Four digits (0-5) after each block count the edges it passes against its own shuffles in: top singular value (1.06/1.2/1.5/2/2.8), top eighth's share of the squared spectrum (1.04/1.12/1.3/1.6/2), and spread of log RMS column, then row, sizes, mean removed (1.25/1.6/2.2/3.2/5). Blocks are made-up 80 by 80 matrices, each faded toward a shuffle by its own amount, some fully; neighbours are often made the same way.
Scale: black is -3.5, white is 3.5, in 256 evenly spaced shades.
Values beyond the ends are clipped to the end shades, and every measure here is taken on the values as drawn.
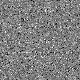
0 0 0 1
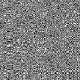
4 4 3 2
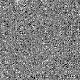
3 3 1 1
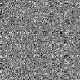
4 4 2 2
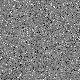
1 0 0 0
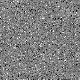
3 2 0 1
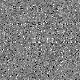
3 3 1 2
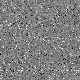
3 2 0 1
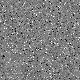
0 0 0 0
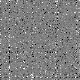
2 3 2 2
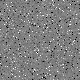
0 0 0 0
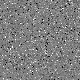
1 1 0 0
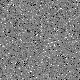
0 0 0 0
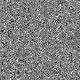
1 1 2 0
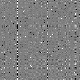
5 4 2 2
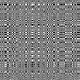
5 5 4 4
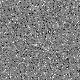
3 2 0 0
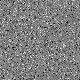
1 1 0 0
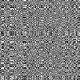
5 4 3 3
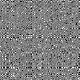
5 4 2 3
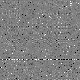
4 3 0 1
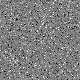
1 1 0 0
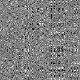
4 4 3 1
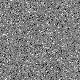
2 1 0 0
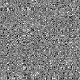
4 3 2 2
